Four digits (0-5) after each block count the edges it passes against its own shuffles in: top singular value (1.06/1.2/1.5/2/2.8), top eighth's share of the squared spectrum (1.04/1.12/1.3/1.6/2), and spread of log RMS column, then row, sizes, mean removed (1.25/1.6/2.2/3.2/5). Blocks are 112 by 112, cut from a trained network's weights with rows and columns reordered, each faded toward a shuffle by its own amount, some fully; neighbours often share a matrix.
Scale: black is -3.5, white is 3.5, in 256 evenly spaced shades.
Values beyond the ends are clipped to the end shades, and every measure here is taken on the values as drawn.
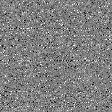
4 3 0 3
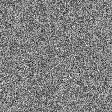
2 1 0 0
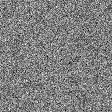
2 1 0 0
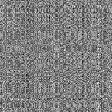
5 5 2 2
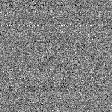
3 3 0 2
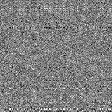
4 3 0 2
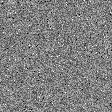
0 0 0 0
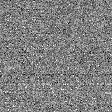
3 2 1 1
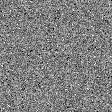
0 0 0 0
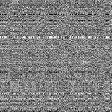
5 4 1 3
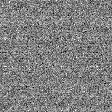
3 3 0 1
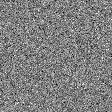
0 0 0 0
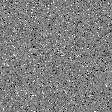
2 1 0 0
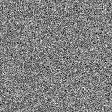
2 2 0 0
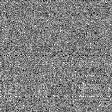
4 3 0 2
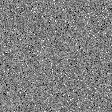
2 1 0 0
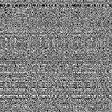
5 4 2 3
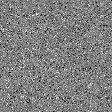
3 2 0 1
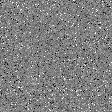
2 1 0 1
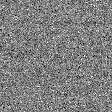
2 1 0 0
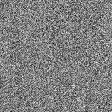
2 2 0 0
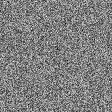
2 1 0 0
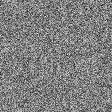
1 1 0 0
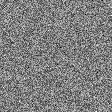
0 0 0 0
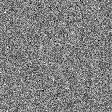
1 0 0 0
